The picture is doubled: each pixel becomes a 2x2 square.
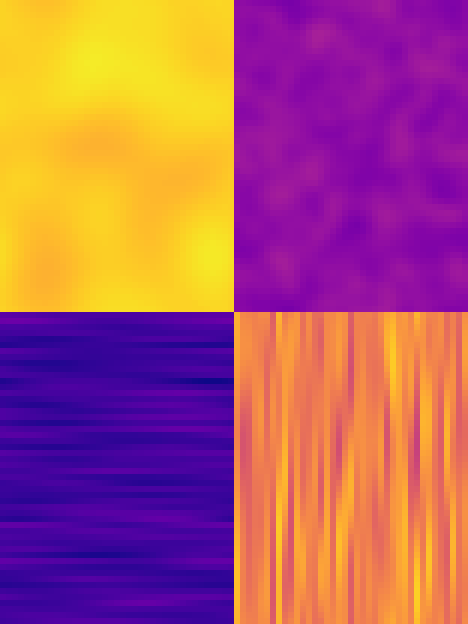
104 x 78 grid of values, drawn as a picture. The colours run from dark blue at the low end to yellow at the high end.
It is made of 2 by 2 panels. Panel 1,1: very high, smooth, faint in contrast. Panel 1,2: low, blotchy, faint in contrast. Panel 2,1: very low, streaked across, faint in contrast. Panel 2,2: high, streaked downward.
